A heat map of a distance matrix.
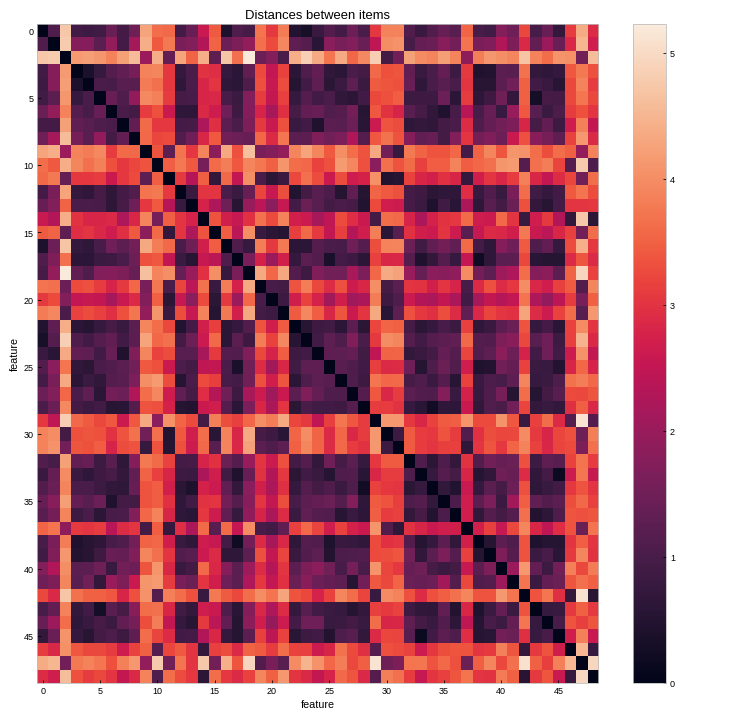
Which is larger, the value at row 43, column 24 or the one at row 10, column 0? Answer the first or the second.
the second
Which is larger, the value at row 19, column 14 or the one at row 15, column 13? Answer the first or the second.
the first
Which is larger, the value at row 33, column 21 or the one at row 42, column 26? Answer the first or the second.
the second
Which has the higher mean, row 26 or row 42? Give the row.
42
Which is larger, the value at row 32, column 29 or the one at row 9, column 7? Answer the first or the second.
the second
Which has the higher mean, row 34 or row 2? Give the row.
2
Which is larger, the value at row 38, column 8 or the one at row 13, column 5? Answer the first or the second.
the first
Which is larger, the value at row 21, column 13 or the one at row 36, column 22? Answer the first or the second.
the first
